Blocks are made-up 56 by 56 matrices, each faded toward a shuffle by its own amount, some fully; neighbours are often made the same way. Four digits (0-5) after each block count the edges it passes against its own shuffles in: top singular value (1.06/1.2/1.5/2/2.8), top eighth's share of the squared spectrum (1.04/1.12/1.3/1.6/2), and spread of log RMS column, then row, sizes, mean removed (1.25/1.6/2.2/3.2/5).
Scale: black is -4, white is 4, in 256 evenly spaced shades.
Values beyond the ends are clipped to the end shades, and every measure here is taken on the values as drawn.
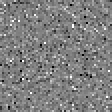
0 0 0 0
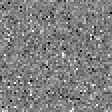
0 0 0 0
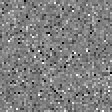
0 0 0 0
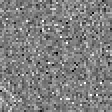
2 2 0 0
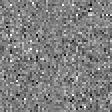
3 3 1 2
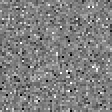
1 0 0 0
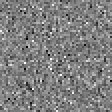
2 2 0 0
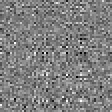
4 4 2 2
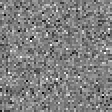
2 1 0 0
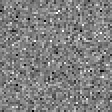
2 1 0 0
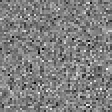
3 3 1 1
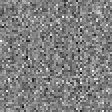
3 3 1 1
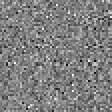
3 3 1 1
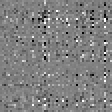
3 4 3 3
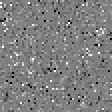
0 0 0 0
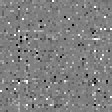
2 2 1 1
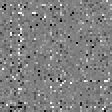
2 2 2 1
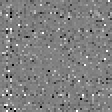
2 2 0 1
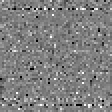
2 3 0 2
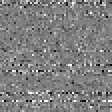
2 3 0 3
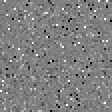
0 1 0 0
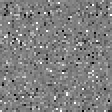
1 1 0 1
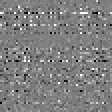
3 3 2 3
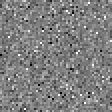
0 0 0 0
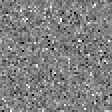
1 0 0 0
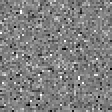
0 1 1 0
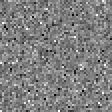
0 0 0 0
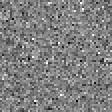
0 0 0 1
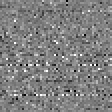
2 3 0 3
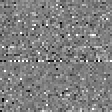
2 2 0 2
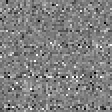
2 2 0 2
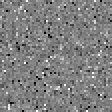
0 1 0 0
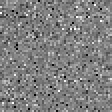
2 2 0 1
